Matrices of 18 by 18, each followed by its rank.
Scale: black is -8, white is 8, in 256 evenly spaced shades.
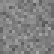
full rank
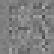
three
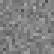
full rank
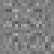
three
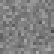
full rank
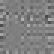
three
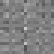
three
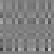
one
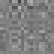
three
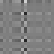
one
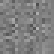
three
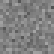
full rank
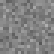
full rank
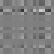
one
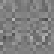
three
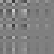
one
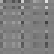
one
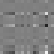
one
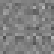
three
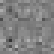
three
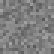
full rank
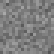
full rank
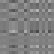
one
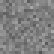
full rank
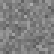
full rank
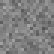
full rank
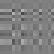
one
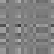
one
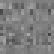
three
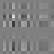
one
